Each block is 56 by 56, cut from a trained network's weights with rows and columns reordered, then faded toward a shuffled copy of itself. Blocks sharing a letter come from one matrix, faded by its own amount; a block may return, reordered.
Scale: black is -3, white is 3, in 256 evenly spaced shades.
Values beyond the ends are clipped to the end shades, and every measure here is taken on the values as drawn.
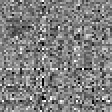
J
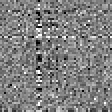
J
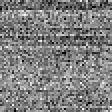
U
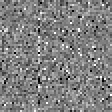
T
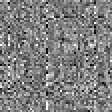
J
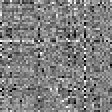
J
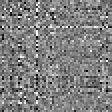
J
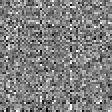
J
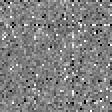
T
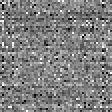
U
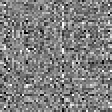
J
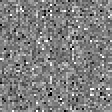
T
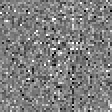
T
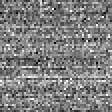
U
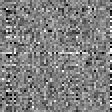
J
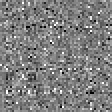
T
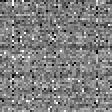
U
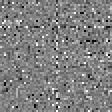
T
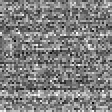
U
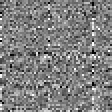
J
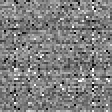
U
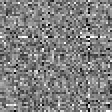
J
